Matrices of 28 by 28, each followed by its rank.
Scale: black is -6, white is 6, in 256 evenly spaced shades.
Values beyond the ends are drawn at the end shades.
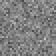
full rank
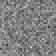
full rank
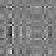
two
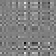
two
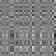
two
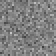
full rank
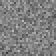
full rank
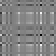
one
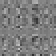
three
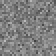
full rank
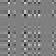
one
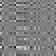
two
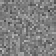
full rank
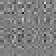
three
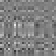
two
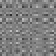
two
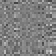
three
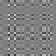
one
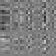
three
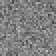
full rank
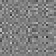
three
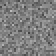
full rank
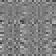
three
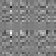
two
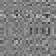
three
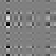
one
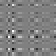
one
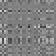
two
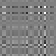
one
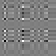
one
